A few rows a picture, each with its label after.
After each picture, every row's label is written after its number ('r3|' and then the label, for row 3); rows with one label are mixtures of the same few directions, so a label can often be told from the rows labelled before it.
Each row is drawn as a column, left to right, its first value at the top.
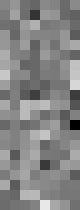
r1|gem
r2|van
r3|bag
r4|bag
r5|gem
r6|gem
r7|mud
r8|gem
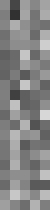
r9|gem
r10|bag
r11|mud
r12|gem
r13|bag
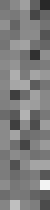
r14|bag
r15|gem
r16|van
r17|mud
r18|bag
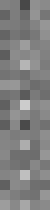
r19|gem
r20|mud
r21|mud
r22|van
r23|bag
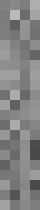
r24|gem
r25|bag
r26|bag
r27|van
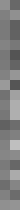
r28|gem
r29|mud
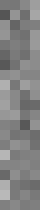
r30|van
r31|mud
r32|gem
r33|bag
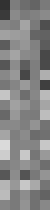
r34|van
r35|gem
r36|van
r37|bag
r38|mud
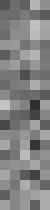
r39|mud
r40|mud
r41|van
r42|mud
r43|bag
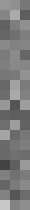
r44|gem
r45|bag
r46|mud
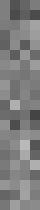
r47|bag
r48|mud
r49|van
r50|mud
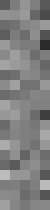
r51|mud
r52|mud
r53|van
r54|mud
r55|bag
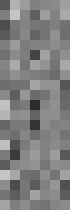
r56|mud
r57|van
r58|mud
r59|gem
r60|mud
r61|van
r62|van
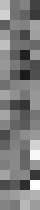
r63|bag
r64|gem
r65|gem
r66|van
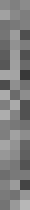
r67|mud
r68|gem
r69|gem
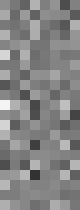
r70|gem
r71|mud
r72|mud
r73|mud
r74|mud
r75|gem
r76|mud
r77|mud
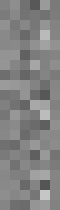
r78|mud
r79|mud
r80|gem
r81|mud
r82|bag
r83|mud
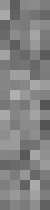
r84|mud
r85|van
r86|van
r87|van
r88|gem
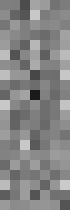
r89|gem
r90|mud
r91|van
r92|van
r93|gem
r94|van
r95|gem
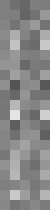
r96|mud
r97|bag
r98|van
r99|bag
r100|bag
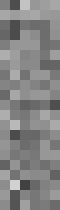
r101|mud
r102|bag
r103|bag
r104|bag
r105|mud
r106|mud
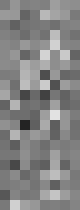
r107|bag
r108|gem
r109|gem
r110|gem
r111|mud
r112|bag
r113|mud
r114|gem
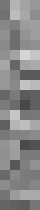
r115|gem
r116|mud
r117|mud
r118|mud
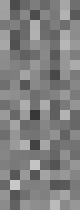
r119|bag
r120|bag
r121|mud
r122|mud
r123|mud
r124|gem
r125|bag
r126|mud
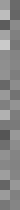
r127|bag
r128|bag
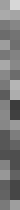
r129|van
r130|bag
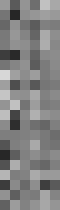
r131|van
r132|mud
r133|bag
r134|mud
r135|bag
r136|bag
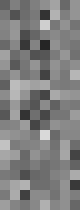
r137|van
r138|van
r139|bag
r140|gem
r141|bag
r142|bag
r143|van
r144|van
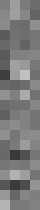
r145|gem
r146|van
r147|van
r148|bag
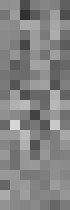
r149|bag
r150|gem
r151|bag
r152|mud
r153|gem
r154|gem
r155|bag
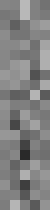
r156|gem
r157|gem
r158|van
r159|gem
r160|mud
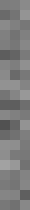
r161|gem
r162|gem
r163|bag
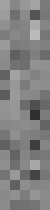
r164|van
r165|van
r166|mud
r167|mud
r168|gem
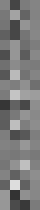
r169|gem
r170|bag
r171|gem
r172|gem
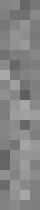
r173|van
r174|van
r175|bag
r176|mud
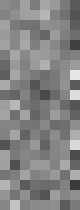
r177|van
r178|gem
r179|bag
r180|van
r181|van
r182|bag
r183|gem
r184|van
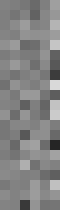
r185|bag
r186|mud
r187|gem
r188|van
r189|mud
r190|van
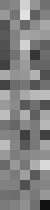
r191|mud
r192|mud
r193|bag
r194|mud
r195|gem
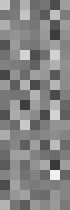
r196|bag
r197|bag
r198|mud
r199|mud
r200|mud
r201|mud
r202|mud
